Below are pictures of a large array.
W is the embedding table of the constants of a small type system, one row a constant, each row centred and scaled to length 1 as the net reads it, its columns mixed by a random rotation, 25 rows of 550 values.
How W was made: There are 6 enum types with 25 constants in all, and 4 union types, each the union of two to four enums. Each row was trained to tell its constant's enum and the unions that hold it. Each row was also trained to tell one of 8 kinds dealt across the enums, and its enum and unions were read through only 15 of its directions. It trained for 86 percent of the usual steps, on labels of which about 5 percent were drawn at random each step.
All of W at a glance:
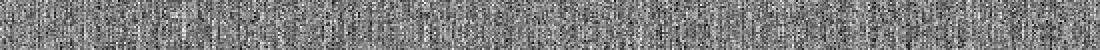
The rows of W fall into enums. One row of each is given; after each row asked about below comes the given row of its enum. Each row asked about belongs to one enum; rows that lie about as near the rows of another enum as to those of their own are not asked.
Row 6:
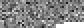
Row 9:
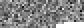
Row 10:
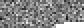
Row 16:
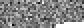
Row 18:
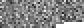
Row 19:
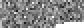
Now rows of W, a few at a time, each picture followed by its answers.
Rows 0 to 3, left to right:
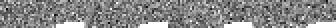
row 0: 9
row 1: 19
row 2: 18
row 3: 9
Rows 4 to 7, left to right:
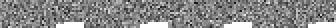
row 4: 19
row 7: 6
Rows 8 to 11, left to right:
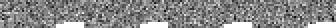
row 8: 6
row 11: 10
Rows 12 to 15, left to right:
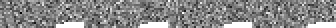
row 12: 6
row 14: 19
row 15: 10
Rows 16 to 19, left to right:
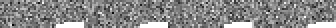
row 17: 10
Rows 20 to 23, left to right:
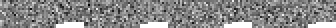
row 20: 19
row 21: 9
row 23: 9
